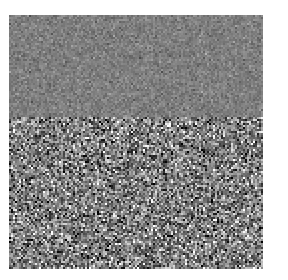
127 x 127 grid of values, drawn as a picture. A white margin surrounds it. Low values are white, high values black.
Stripes: none. Seam: horizontal, 40% of the way down, the top part calmer. Mirror symmetry: none. Slope: none.
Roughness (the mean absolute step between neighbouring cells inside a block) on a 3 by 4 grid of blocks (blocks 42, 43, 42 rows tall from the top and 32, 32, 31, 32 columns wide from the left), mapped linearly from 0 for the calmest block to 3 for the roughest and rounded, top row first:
0000
2222
3333
